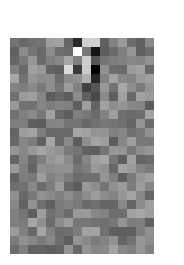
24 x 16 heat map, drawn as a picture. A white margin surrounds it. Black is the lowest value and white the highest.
There is no overall slope. A few values lie far out on both sides of the bulk. The top middle is the roughest part. The texture is fine-grained noise. The halves do not mirror each other. An odd patch, rougher than its surroundings, sits in the top middle.
